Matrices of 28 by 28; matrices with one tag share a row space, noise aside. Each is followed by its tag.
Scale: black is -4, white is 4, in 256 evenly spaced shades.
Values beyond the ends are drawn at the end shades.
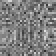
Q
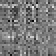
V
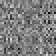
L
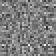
Q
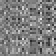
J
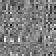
L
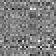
J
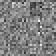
J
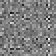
L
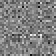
J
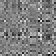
J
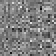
J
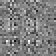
V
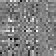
V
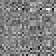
J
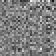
J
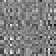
L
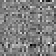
J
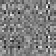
L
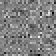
J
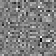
J
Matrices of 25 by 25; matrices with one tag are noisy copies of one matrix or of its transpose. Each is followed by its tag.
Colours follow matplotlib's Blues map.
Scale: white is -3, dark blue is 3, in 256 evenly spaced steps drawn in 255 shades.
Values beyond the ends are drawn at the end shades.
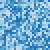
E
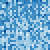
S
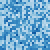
E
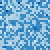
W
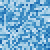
E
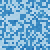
W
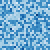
W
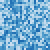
E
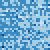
S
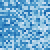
S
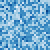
W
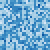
E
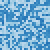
E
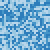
E
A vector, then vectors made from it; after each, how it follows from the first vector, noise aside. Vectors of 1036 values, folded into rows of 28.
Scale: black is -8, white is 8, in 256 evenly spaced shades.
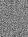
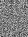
scaled up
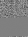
partly zeroed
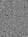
partly zeroed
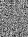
scaled up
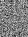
scaled up
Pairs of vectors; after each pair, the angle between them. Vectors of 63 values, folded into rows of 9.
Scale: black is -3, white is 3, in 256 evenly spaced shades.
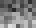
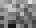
nearly opposite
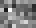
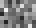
partly opposed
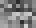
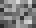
partly opposed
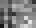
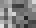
nearly opposite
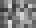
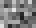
partly opposed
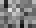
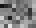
orthogonal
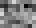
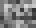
partly opposed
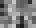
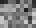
orthogonal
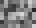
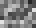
nearly opposite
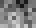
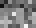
partly aligned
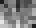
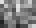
nearly opposite
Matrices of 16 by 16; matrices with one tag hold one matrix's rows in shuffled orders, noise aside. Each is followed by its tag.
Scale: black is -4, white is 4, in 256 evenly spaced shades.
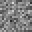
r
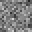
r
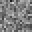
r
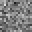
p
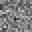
p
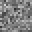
p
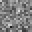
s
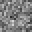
r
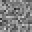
p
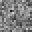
r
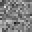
p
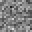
r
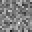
s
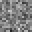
s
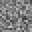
s
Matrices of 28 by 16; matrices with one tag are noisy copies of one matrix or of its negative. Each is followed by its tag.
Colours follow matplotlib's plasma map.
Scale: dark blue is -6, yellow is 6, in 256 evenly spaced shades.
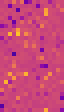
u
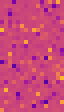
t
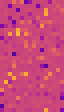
u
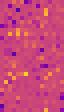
u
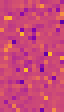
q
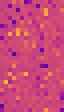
u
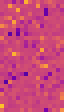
u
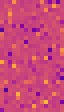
t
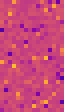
t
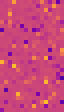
t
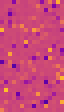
t
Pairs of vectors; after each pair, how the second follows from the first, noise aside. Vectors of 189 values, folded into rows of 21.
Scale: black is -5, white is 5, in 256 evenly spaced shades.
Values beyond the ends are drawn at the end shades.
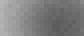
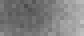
reversed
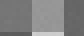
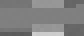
partly zeroed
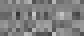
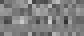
reversed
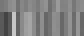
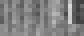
reversed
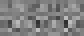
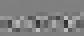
partly zeroed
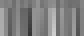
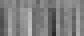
negated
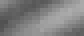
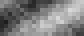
scaled up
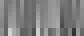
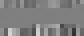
partly zeroed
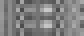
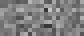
sign-scrambled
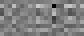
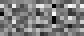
scaled up
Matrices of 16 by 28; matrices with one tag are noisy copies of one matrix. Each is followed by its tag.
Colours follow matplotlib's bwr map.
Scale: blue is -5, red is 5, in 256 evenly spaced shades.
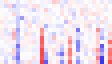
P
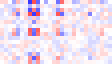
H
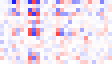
H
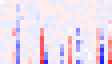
P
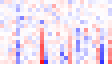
P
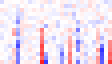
P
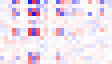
H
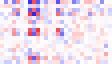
H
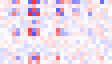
H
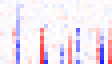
P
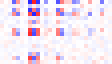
H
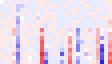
P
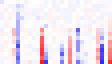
P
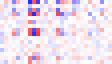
H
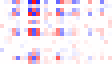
H
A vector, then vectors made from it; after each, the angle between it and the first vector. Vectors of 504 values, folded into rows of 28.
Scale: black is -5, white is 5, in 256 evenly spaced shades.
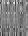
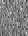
partly aligned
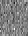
partly opposed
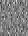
partly aligned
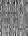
nearly opposite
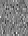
orthogonal
